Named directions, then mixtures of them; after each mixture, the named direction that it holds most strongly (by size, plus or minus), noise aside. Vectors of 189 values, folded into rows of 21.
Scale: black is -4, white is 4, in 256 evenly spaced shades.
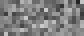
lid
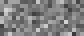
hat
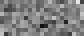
lid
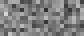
lid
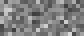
hat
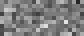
hat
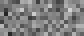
hat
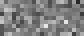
hat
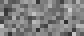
hat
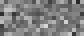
hat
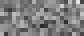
lid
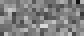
lid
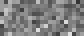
hat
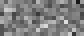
hat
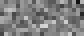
lid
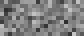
hat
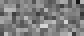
lid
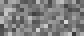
hat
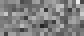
lid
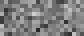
hat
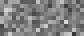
hat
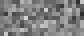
lid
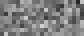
lid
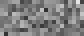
lid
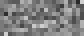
lid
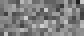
lid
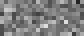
hat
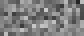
lid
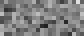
hat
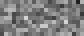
lid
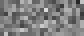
lid
